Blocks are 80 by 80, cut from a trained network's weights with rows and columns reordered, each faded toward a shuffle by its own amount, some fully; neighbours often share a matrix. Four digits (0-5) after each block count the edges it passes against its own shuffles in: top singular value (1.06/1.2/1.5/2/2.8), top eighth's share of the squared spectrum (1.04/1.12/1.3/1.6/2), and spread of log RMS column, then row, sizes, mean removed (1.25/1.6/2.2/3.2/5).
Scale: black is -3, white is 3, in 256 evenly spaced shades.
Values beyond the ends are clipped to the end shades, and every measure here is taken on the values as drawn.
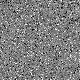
0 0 0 0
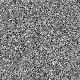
0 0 0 0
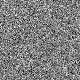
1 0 0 0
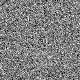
0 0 0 0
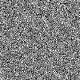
2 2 0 1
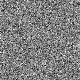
0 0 0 0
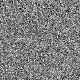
1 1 0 0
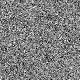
0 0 0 0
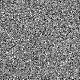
1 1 1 0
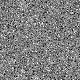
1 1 0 0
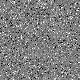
2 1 0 0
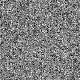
2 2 0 1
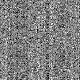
3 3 1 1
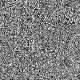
2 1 0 0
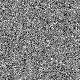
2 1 0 0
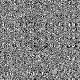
3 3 1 2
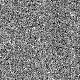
1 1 0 0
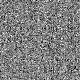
2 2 0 1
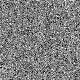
1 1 0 0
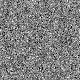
1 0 0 0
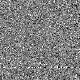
2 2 1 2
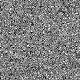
3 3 1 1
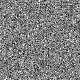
1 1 0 0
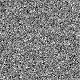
1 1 0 0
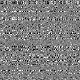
4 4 1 4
